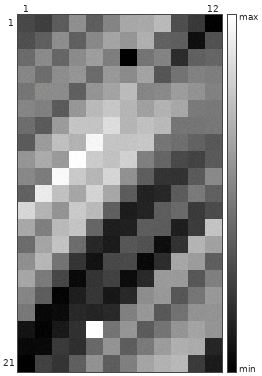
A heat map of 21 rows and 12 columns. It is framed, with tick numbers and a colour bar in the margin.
The ninth with the highest average is the middle left. Two lone cells stand out: one far higher and one far lower than their neighbours. The ninth with the lowest average is the bottom left. Streaks slant up to the right.
